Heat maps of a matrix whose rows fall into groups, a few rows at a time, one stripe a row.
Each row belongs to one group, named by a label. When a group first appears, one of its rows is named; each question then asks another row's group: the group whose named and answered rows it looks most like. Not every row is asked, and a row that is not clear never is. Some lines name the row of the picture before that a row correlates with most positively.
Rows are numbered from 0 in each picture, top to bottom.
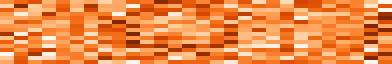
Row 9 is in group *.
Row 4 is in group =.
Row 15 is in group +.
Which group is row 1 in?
+
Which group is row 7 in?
=
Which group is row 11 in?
*
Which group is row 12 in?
+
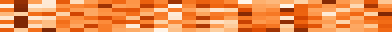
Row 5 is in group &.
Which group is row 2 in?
&
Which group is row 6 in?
+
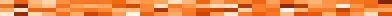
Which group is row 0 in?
=
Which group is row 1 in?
&
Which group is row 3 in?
+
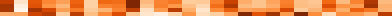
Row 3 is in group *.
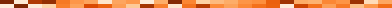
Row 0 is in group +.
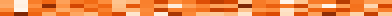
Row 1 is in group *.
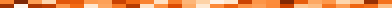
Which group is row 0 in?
&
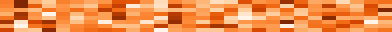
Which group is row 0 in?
&
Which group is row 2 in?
=
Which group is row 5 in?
+
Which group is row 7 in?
=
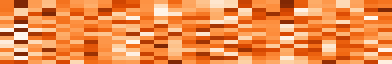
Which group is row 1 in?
&
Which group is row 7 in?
+
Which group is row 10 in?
+
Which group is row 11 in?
*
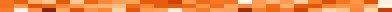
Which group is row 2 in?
*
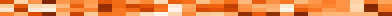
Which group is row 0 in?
=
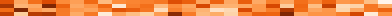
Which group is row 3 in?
+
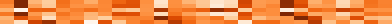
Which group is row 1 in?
&
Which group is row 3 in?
&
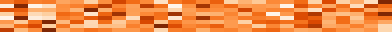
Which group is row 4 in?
+
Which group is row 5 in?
=
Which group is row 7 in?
=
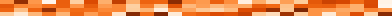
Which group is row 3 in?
*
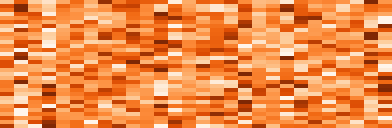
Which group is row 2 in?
&
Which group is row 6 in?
*
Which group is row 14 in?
&
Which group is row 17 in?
*
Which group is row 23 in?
=
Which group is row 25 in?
*
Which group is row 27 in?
*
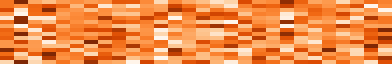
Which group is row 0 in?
&
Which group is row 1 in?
+
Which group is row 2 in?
=
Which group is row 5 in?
&
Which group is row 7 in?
=
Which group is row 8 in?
&
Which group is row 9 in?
=
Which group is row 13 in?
=
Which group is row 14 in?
=
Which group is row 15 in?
+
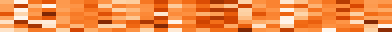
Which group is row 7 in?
*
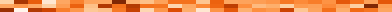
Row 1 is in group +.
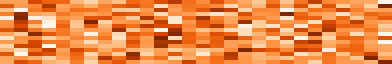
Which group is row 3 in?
&
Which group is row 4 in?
+
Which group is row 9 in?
*
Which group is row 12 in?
*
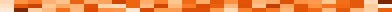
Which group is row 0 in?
*
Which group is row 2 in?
+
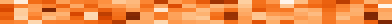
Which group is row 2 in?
=
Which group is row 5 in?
=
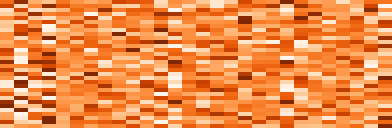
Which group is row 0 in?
&
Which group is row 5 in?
*
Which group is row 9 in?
*
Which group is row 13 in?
=
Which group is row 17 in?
=
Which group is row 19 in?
*
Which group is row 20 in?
+
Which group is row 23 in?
=
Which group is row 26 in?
=
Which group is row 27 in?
+
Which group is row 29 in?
*
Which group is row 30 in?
=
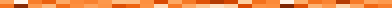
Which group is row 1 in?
&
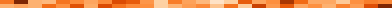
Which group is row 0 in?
&
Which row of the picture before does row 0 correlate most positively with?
1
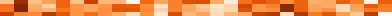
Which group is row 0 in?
+
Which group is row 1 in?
&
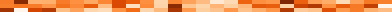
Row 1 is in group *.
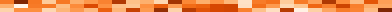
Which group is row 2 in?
*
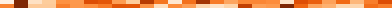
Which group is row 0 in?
+
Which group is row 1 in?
&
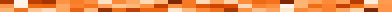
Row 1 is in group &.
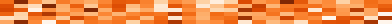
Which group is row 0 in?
&
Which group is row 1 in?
=
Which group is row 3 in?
=
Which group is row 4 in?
*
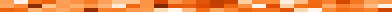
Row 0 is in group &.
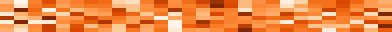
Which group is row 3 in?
*
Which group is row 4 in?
=
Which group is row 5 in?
+
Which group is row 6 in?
*
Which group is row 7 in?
*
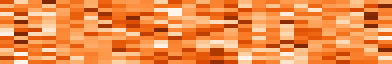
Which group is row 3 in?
+
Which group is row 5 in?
&
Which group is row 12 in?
*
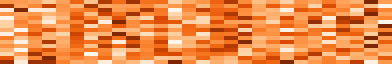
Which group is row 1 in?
=
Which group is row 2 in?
+
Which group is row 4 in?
*
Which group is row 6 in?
*
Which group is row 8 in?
*
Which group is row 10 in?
*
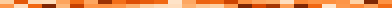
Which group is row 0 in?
+
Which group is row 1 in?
*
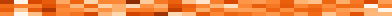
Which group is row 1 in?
+
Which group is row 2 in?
=
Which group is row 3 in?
*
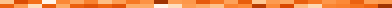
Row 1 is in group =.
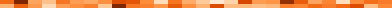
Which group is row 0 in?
&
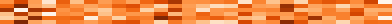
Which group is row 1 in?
&
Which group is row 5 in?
&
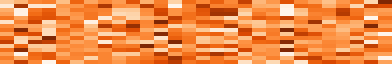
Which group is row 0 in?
*
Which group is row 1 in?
+
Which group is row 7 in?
&
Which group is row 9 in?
=
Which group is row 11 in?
+
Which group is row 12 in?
&
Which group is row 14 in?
=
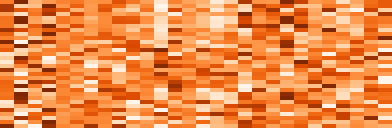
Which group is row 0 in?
&
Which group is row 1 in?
=
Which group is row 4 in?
&
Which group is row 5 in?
&
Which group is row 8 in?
=
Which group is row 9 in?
=
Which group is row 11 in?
&
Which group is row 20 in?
=
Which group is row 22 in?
=
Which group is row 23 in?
&
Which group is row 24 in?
&
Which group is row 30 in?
*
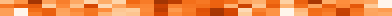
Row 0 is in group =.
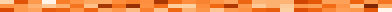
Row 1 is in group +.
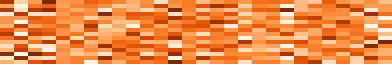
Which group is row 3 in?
+
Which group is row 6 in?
+
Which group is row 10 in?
*
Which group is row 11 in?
+
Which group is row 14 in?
+
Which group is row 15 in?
=
